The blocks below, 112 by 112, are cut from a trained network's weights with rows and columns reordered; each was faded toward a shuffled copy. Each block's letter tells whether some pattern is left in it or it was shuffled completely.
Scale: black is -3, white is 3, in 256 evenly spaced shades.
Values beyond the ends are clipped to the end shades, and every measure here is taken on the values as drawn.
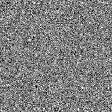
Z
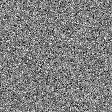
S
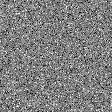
S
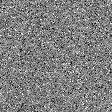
S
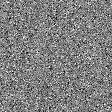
S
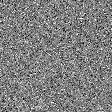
S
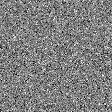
S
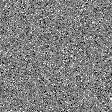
S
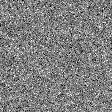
S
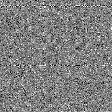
Z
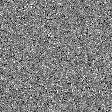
S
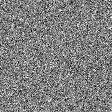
S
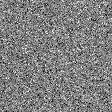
S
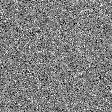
S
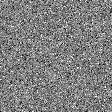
S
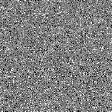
Z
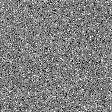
S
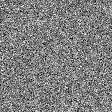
S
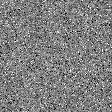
S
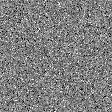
S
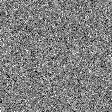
S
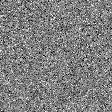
S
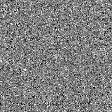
Z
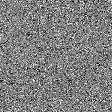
Z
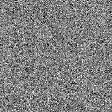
Z
